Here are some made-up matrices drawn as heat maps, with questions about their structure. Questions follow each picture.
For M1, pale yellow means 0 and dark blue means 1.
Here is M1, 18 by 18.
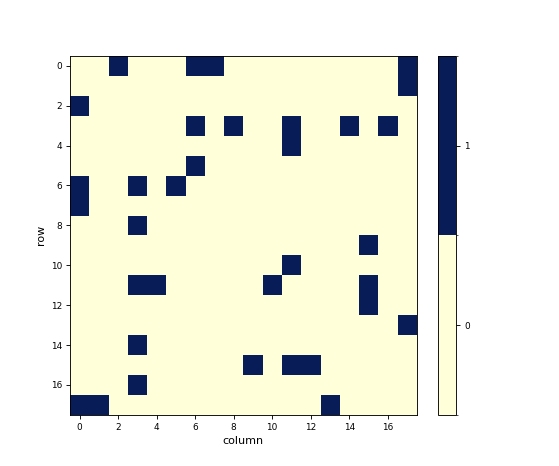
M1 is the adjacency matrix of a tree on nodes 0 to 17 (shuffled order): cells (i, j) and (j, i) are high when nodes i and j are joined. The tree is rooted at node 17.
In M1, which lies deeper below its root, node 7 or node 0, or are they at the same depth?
node 7
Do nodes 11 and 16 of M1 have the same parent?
yes
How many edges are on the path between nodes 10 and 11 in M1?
1
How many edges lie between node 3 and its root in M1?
3
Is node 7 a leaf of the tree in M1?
yes
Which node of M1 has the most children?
3
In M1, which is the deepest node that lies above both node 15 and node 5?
6
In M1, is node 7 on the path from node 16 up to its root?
no
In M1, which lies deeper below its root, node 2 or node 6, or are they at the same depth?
the same depth
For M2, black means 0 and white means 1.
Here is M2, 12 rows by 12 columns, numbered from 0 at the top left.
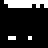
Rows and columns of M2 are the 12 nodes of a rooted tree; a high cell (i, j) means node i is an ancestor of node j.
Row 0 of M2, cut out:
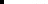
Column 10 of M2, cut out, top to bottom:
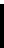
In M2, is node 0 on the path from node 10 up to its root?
yes
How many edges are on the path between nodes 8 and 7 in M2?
4
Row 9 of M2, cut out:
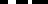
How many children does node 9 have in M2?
3
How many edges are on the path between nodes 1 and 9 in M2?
1
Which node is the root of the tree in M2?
0
